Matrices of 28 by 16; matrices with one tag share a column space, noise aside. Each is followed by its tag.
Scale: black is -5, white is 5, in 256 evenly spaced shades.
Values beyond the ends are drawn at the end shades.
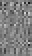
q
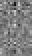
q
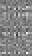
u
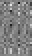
q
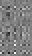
u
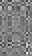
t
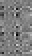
u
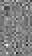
t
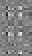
u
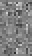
q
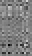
t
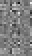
q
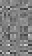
u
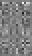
q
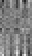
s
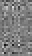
t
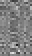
t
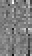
s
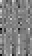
s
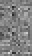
u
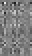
q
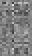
q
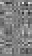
q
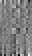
s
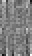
s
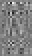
q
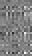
u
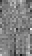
s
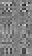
q
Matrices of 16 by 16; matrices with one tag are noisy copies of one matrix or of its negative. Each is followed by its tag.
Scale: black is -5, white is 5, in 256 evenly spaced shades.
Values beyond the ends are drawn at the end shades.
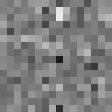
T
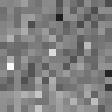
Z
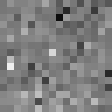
Z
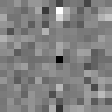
T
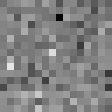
Z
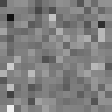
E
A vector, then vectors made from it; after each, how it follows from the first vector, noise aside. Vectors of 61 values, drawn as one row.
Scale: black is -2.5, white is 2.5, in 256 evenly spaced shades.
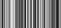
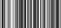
copied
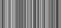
shrunk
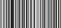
sign-scrambled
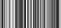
copied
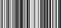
wrapped around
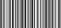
sign-scrambled
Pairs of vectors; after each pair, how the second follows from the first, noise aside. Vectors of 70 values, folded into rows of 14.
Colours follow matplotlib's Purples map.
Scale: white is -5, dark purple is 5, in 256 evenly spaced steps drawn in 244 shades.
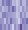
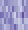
wrapped around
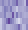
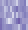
negated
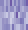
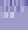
partly zeroed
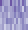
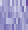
negated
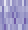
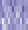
wrapped around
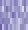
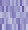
sign-scrambled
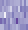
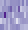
negated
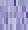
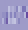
partly zeroed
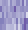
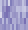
wrapped around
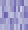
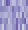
wrapped around
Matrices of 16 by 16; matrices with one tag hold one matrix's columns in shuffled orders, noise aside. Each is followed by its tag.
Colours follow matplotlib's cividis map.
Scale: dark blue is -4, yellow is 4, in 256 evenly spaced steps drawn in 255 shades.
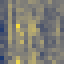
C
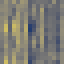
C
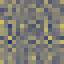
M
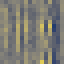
C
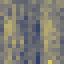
C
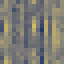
C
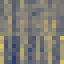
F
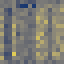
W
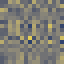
M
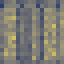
W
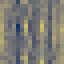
C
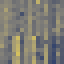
F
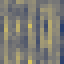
C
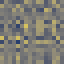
M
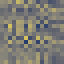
M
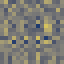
M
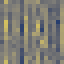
C
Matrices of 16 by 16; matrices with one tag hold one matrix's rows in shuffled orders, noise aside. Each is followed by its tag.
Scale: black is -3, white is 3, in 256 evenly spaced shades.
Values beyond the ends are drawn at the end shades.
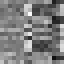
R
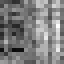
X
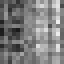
X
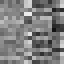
R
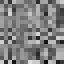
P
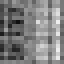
X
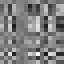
P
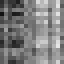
X
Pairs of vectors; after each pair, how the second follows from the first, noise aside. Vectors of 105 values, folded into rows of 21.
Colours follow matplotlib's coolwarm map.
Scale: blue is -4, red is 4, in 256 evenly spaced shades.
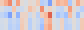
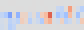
partly zeroed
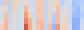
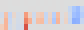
partly zeroed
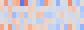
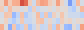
sign-scrambled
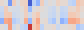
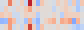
sign-scrambled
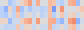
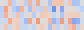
sign-scrambled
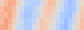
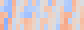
sign-scrambled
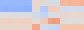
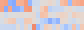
sign-scrambled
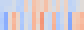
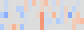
partly zeroed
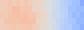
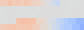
partly zeroed
